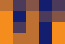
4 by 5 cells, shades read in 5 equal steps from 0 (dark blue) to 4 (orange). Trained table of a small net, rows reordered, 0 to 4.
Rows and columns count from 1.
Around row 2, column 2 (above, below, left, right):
1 1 4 3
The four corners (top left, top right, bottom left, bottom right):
3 1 4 4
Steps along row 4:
down same down up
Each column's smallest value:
3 0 2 0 1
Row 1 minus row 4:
-1 -2 -1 0 -3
